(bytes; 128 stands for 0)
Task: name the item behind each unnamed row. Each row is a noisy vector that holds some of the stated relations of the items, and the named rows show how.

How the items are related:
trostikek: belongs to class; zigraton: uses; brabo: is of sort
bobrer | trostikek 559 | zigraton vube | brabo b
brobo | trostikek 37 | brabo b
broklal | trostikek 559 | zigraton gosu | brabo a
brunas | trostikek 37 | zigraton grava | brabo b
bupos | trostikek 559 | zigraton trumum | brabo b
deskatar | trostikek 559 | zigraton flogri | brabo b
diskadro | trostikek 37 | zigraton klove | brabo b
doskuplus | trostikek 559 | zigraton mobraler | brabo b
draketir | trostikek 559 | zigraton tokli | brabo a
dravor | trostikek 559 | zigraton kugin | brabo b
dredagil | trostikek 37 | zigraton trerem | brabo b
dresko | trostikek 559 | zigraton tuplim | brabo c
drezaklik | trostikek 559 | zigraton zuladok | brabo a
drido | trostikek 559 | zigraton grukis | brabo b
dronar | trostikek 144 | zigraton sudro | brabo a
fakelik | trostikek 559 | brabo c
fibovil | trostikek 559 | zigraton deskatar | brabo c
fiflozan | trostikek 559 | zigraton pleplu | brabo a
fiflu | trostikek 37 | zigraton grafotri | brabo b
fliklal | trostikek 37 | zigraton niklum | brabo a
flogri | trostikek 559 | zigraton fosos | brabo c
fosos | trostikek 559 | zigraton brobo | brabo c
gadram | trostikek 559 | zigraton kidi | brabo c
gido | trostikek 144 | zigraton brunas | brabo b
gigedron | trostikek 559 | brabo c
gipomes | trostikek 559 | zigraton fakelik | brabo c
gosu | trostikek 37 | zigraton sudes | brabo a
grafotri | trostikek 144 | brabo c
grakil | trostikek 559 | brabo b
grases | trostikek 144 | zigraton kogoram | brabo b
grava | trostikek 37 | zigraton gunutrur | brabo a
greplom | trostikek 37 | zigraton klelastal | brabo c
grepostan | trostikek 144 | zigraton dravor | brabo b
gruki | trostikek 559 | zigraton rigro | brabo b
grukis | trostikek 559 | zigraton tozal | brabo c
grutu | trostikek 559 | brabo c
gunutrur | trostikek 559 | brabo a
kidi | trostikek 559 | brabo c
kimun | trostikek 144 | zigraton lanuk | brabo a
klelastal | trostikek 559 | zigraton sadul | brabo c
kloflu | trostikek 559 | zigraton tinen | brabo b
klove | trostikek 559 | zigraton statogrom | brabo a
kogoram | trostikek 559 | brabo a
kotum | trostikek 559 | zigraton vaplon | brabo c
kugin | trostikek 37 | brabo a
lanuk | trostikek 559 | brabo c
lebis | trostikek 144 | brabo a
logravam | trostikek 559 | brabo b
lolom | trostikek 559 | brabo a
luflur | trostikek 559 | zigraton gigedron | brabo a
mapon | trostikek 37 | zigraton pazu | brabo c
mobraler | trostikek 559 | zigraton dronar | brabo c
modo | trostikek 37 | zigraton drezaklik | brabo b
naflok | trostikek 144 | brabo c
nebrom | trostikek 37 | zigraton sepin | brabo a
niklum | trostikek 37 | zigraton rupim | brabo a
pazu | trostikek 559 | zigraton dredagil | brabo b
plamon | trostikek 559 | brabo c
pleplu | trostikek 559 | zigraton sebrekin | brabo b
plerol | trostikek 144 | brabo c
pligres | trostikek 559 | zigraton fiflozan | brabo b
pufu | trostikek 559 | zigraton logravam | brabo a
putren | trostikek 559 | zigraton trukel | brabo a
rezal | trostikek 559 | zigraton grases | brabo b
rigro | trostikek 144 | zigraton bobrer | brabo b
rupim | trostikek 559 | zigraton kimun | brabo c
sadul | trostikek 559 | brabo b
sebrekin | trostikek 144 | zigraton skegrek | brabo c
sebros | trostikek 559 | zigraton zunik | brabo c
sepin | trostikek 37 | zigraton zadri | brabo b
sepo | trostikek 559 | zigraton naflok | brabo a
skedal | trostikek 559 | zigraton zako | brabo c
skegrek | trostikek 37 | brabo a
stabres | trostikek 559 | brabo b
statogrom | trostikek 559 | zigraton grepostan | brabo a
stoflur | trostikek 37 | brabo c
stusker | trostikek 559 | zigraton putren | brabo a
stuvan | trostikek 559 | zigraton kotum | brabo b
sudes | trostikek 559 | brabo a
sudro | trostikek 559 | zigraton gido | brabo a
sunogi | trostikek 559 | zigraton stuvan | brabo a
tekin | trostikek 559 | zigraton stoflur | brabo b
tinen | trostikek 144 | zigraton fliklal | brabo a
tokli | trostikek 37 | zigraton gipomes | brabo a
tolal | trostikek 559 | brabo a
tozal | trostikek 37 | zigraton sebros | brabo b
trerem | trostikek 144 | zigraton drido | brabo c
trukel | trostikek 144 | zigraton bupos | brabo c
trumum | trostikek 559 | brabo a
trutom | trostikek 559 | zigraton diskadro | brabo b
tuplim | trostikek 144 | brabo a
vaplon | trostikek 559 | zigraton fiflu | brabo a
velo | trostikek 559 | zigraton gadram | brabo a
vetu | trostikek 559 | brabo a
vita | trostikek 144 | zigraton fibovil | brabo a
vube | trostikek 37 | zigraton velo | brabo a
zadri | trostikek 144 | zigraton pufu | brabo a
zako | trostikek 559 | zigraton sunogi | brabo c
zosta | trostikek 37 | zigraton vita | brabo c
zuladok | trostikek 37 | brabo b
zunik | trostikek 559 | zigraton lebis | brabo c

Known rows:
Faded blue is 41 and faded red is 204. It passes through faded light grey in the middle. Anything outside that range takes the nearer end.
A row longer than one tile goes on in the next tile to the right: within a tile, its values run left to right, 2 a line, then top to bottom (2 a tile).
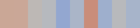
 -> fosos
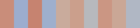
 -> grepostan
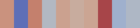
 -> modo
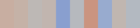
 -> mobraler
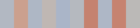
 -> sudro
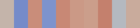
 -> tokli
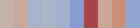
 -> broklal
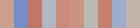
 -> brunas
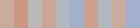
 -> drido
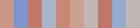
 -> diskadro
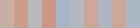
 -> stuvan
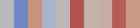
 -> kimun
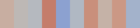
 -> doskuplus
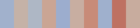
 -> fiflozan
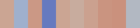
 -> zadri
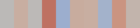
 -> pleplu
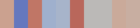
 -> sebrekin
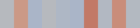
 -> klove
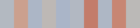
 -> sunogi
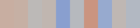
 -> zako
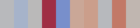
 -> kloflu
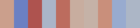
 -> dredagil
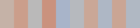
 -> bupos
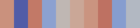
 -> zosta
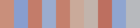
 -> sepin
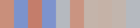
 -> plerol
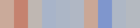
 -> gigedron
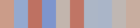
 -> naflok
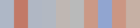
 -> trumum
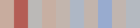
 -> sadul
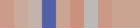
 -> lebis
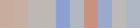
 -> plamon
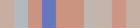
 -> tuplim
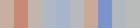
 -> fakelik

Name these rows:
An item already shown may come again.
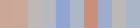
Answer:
klelastal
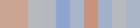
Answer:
grukis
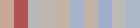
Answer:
logravam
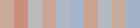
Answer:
deskatar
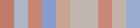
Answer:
grases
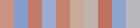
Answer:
sepin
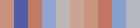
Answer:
greplom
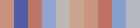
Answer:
greplom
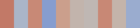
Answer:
grases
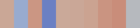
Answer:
vita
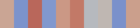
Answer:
stoflur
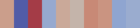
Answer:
mapon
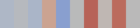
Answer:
sepo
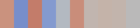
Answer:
trukel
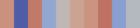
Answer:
greplom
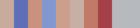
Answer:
nebrom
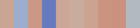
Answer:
zadri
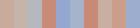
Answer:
trutom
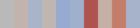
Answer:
luflur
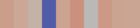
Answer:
lebis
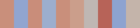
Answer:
tozal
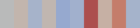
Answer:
luflur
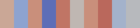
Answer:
gosu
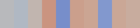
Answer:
rupim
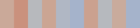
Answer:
deskatar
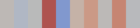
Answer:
pligres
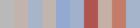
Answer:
luflur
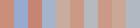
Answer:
rigro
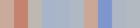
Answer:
gigedron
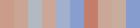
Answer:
rezal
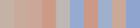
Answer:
pazu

